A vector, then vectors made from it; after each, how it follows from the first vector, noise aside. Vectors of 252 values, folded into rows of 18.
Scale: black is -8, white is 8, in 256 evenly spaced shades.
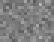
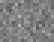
wrapped around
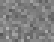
wrapped around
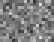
scaled up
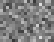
scaled up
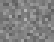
wrapped around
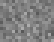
wrapped around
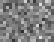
scaled up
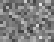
scaled up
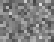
scaled up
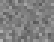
wrapped around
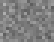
wrapped around
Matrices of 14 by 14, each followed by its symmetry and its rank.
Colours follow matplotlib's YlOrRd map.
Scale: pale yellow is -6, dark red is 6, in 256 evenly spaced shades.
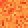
symmetric, full rank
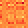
neither, rank two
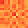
symmetric, rank two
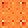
symmetric, rank two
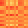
neither, rank one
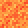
symmetric, full rank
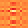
neither, rank one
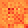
symmetric, rank three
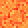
symmetric, full rank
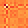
symmetric, rank two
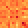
symmetric, rank three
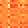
neither, rank two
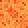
symmetric, full rank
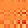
neither, rank one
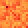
symmetric, rank three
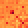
symmetric, rank three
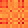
symmetric, rank two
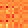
neither, rank two
